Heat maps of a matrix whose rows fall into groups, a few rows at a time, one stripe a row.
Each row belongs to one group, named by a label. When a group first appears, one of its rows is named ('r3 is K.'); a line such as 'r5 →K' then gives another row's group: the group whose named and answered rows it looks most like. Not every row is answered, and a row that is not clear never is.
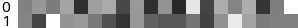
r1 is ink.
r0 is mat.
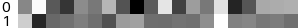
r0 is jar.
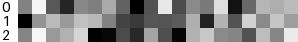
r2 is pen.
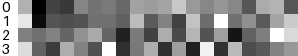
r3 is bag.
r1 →mat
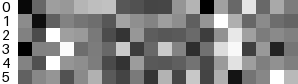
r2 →ink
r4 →ink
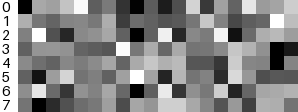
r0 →pen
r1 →bag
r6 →jar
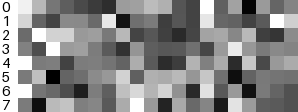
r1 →bag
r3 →ink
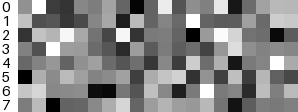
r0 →jar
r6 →pen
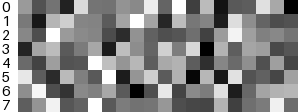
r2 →ink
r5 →bag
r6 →jar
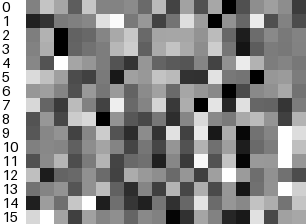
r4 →ink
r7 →bag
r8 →pen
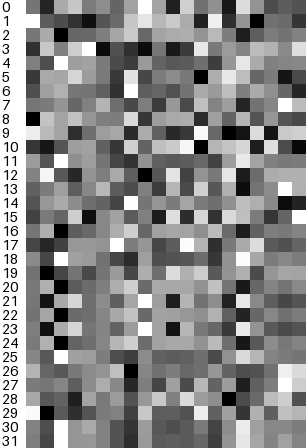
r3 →pen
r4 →ink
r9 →mat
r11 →ink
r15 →mat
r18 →ink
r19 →mat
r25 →ink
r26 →bag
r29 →mat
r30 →ink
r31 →ink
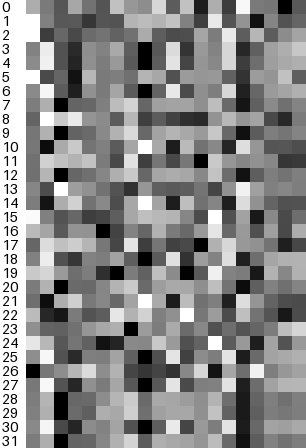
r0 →bag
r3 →jar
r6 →jar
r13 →ink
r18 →jar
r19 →pen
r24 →pen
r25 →jar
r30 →jar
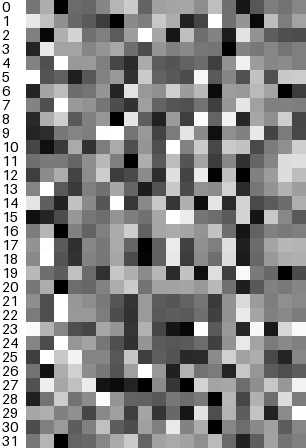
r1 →pen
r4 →ink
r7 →ink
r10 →mat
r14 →bag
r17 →jar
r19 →bag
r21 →ink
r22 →ink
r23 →mat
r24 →ink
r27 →pen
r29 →mat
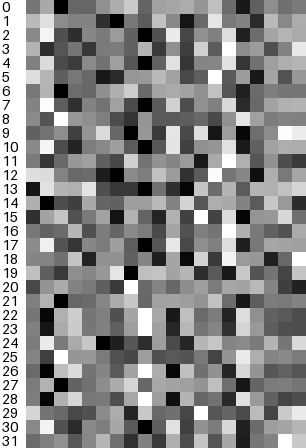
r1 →pen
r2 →jar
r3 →mat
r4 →jar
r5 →pen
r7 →jar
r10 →jar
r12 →pen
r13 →pen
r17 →jar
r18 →mat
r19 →bag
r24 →pen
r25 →ink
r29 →mat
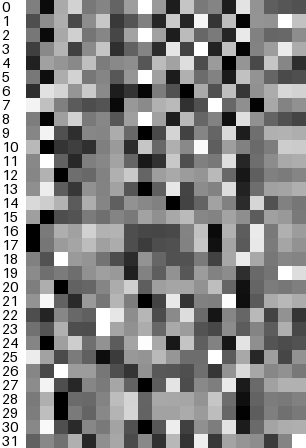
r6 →pen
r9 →jar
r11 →jar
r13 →jar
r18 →ink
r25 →pen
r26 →ink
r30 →jar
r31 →mat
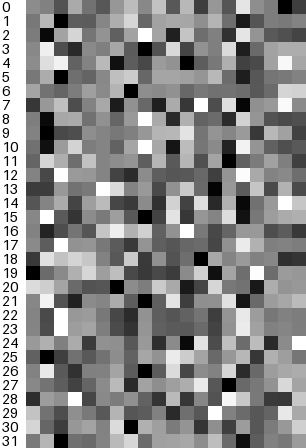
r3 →jar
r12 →ink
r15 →jar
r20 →pen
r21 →jar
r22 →ink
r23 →ink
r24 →mat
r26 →jar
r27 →mat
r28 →mat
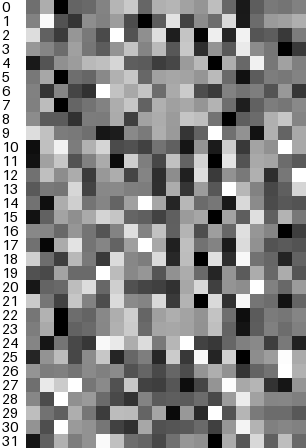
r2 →bag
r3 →bag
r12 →mat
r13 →mat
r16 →bag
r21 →bag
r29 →bag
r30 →ink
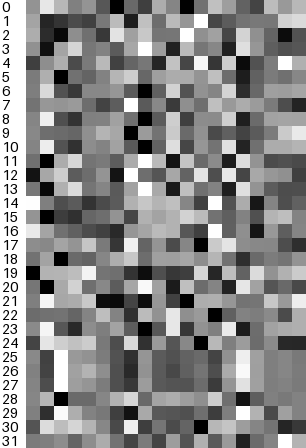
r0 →pen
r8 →jar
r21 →pen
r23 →jar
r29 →ink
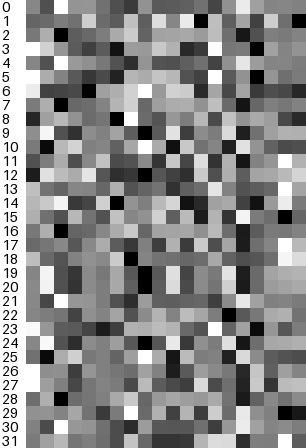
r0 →ink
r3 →pen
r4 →ink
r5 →pen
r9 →jar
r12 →pen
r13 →bag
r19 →jar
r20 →jar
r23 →pen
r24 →jar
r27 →mat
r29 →bag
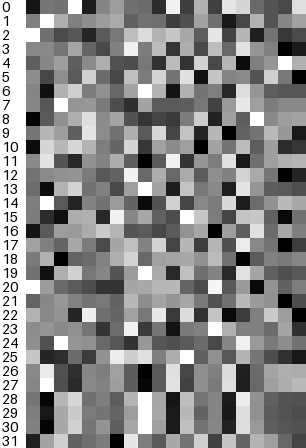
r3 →bag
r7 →ink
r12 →bag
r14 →jar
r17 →bag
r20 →pen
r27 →jar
